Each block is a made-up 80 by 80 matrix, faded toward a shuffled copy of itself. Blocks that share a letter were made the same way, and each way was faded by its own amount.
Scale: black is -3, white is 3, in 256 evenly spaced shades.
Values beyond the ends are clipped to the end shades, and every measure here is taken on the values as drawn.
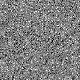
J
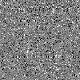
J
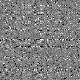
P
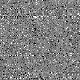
P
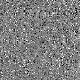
J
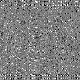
P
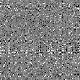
P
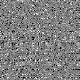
P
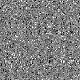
J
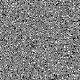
J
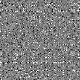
P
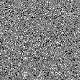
J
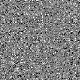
J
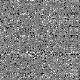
P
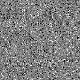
J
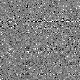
P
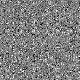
J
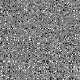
P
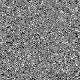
J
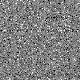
J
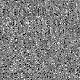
J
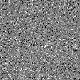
J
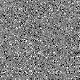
J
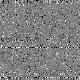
P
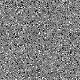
J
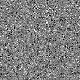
J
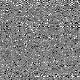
P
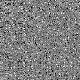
J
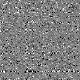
P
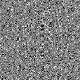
J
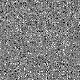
J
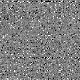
P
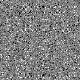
J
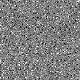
J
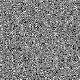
J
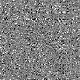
J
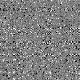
P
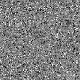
J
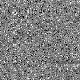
J
